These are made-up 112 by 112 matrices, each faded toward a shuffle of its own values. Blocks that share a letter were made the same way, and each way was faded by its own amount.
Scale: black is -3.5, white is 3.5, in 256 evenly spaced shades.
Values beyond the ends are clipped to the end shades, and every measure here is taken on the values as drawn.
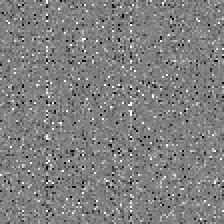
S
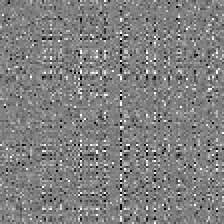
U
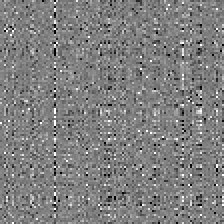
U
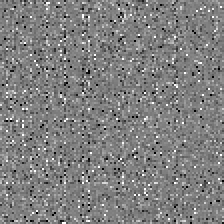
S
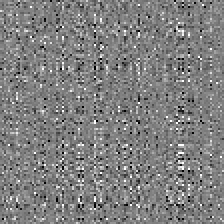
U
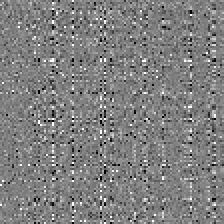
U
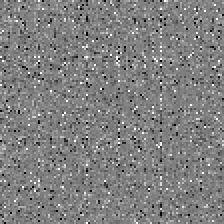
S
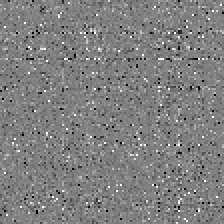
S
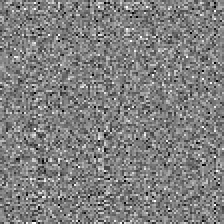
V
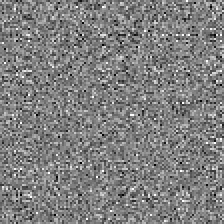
V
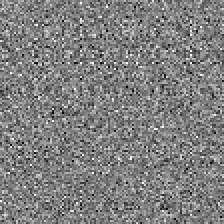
V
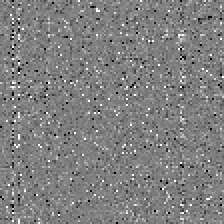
S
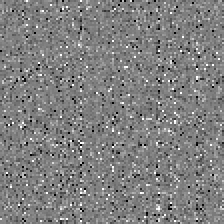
S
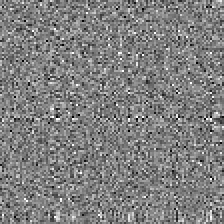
V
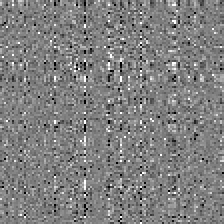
U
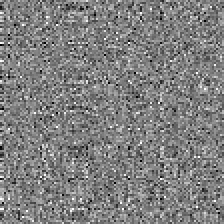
V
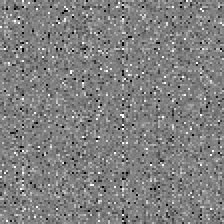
S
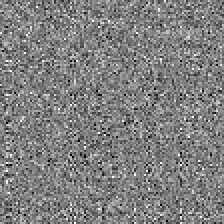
V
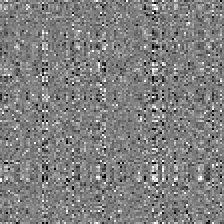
U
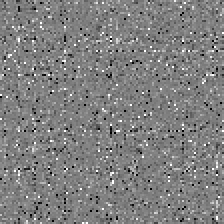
S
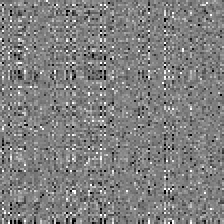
U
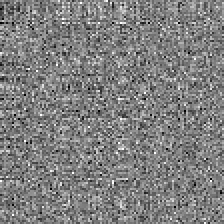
V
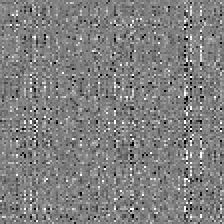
U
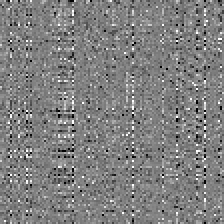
U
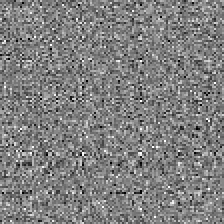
V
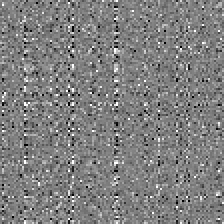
U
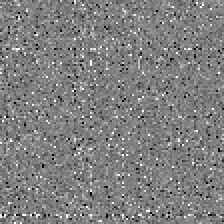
S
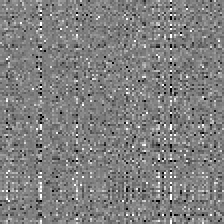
U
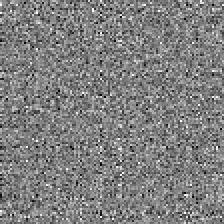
V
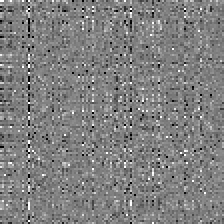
U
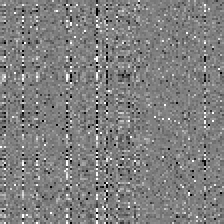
U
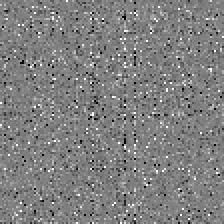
S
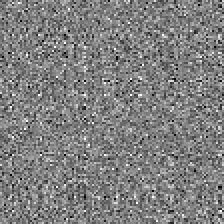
V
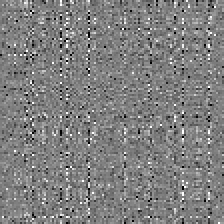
U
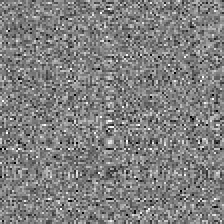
V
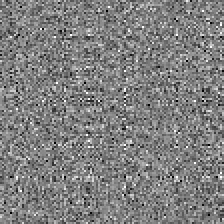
V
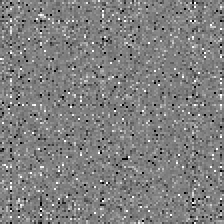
S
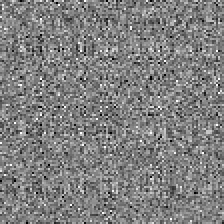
V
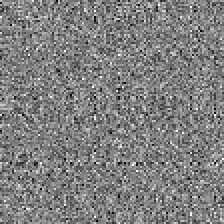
V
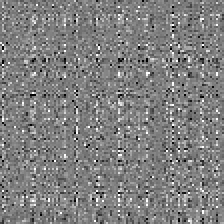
U
